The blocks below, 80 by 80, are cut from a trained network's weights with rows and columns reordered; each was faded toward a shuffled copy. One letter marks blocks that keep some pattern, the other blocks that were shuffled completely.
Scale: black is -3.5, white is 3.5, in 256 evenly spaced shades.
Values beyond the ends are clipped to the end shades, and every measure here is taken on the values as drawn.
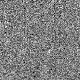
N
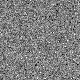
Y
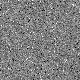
Y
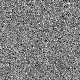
Y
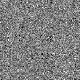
N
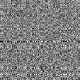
N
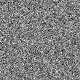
Y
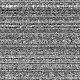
N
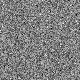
Y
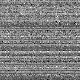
N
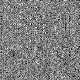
N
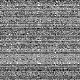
N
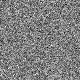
Y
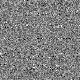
N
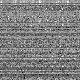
N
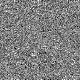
N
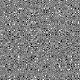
N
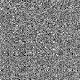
N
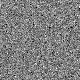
Y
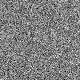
Y
